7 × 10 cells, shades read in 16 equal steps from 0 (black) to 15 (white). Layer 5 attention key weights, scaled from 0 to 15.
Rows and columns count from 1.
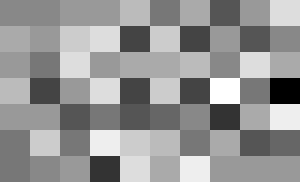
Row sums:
89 86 100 79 76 91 91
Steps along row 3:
down up down up same up down up down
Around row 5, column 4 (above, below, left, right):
13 14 5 5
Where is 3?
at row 5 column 8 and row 7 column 4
